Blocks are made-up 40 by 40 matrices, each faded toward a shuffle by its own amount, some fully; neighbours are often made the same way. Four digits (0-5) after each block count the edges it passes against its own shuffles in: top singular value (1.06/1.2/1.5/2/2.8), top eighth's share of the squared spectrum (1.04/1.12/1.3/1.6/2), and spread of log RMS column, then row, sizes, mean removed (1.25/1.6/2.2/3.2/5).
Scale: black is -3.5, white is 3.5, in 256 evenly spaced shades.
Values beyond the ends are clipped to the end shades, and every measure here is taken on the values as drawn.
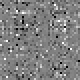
3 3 2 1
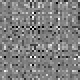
4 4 3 3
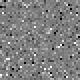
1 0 0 0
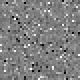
1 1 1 0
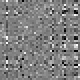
4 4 3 2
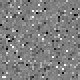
2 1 0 0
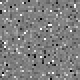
0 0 0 0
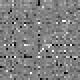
4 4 1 1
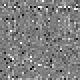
3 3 1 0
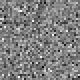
0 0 0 0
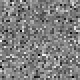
1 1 0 2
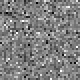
0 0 0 0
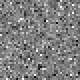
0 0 0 0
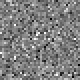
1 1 0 1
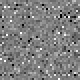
3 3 0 1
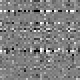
4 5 2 3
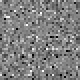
3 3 0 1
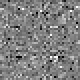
3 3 1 1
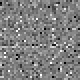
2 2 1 1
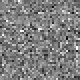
2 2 1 1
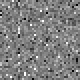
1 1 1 0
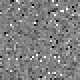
1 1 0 0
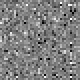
3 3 2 1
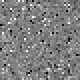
1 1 0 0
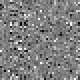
3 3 2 1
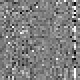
3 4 3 0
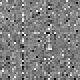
3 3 2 0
